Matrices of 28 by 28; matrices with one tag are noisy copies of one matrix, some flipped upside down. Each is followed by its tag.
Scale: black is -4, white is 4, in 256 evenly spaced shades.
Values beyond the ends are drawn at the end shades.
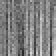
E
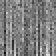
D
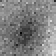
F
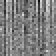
D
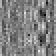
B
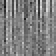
D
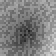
F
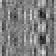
B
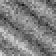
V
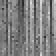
E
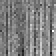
E
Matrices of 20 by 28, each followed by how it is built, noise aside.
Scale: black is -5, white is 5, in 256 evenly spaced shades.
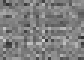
low rank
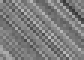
Toeplitz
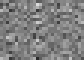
low rank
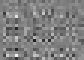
low rank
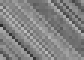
Toeplitz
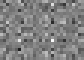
low rank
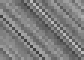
Toeplitz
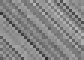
Toeplitz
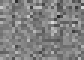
low rank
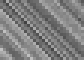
Toeplitz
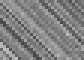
Toeplitz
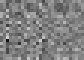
low rank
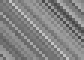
Toeplitz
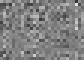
low rank
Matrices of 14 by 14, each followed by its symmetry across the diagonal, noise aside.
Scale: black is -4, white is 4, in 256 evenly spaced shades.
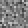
antisymmetric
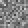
symmetric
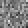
neither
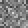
symmetric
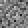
symmetric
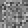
antisymmetric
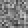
antisymmetric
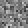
antisymmetric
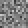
antisymmetric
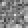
symmetric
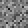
symmetric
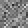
symmetric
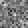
symmetric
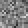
antisymmetric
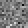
neither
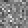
neither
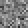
antisymmetric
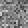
neither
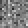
neither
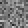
neither
